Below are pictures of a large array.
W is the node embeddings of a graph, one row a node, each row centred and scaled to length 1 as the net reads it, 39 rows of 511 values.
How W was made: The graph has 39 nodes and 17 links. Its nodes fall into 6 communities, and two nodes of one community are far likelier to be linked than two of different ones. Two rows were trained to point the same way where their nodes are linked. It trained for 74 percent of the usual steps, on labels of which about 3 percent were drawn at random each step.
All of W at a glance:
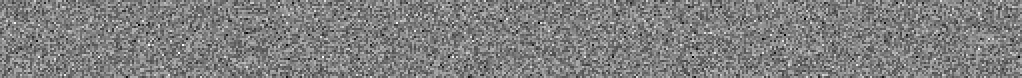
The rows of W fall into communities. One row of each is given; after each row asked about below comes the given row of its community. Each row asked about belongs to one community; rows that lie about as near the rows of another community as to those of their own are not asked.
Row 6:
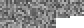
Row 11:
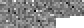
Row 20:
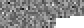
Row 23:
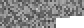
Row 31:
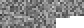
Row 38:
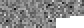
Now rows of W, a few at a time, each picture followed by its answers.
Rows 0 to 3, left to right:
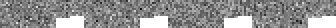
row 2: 23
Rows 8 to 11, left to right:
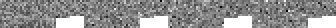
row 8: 31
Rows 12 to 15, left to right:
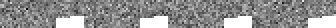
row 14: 38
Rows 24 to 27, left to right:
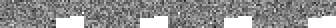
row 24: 6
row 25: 20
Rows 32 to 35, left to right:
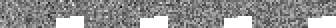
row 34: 11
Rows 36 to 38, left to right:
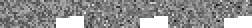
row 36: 23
